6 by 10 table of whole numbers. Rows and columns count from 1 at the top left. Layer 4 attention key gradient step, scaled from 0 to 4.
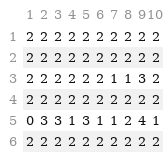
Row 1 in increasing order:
2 2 2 2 2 2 2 2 2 2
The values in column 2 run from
2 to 3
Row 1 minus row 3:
0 0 0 0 0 0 1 1 -1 0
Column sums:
10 13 13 11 13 11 10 11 15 11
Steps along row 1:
same same same same same same same same same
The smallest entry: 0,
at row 5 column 1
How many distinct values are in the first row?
1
